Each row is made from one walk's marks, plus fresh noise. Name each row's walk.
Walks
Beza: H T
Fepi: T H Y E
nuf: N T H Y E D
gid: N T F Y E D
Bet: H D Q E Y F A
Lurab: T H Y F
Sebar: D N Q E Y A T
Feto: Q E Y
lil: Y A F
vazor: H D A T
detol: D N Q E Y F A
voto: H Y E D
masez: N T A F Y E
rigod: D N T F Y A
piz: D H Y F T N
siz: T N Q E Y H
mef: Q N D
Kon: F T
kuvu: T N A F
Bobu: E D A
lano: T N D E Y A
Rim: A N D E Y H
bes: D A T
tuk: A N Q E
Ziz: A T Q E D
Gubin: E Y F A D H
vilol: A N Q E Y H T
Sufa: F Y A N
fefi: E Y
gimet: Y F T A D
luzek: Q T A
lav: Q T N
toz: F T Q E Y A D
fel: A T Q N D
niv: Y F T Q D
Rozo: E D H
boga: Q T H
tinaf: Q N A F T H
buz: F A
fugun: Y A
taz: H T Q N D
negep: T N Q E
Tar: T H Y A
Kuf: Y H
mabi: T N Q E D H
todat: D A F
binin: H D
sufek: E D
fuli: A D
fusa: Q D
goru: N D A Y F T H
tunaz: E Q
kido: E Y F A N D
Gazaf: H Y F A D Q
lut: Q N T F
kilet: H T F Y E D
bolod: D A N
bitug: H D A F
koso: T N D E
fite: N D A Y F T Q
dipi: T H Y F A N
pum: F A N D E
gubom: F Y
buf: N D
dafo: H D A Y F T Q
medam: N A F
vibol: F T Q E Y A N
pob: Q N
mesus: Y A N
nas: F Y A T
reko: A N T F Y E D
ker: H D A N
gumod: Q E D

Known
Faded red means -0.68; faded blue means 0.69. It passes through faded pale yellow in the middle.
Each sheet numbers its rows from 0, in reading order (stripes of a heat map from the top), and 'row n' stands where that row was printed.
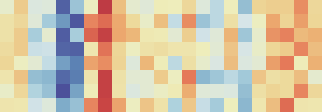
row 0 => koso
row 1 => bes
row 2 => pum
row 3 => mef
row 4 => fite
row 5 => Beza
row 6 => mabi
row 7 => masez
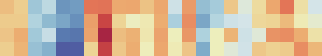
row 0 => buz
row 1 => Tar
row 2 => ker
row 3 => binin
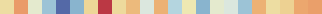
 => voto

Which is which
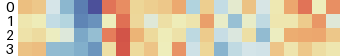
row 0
Gazaf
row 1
lav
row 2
lano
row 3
Kuf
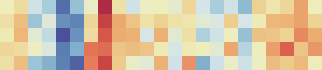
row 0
siz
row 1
buf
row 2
sufek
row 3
detol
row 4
vazor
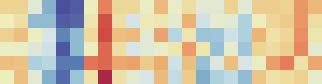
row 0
fusa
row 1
taz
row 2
fefi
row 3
negep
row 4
todat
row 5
Fepi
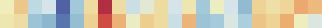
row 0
nuf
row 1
Kon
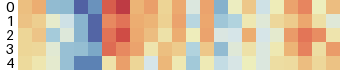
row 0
bitug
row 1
fugun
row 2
bolod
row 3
gimet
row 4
niv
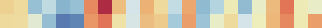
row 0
dipi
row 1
dafo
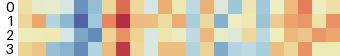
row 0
vibol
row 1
Gubin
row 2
Sebar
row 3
Lurab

